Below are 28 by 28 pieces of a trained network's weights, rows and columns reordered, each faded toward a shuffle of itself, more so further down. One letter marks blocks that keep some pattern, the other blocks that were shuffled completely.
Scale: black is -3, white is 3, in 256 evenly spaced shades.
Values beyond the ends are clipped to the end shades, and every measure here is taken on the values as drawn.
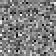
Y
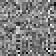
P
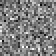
Y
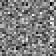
P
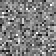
Y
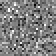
Y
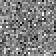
Y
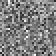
P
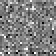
P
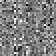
P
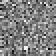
P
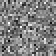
P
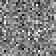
P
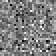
P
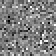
Y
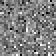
Y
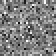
Y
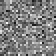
P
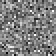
Y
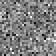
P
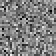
Y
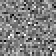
Y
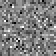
Y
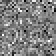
P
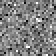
Y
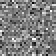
P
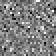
Y
